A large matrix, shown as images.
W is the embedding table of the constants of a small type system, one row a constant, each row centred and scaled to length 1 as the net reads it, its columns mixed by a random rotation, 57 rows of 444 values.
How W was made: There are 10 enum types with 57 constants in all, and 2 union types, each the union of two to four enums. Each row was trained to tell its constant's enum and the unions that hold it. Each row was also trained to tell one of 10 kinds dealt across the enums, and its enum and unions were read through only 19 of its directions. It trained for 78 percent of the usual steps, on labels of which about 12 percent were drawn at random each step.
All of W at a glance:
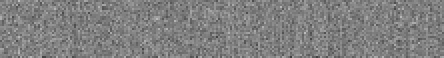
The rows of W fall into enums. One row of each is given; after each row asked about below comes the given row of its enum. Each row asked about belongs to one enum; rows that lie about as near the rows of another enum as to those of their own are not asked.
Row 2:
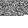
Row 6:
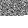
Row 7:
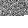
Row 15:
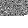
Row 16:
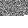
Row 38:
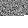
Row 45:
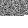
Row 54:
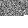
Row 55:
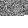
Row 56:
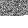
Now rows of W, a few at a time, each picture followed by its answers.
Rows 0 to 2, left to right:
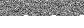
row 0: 6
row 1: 54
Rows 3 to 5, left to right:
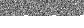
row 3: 16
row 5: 15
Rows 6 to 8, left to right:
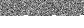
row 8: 54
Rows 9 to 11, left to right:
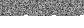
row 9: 7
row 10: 2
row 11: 15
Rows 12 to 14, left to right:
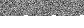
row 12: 6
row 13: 45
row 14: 16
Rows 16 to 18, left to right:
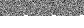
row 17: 16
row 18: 16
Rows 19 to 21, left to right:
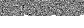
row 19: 16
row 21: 45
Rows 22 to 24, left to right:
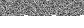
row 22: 38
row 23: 55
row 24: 7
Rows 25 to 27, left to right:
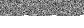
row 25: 54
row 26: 54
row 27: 15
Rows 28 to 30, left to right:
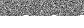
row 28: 45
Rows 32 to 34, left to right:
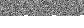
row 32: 7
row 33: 38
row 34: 6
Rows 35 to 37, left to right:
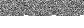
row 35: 54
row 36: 55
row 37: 38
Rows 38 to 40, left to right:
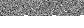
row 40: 6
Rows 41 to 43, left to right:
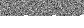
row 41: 6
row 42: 15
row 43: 15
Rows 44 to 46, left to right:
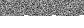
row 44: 38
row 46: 2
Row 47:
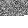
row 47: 38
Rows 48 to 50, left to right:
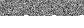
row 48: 15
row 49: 55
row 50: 6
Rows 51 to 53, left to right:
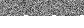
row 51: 16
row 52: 55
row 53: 7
